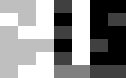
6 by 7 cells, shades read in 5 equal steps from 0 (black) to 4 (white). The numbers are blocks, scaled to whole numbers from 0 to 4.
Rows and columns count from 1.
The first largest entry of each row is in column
3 1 2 5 3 2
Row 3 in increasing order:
0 0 1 3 4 4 4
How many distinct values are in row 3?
4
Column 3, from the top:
4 4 4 3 4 4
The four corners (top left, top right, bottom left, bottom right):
3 0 3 1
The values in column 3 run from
3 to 4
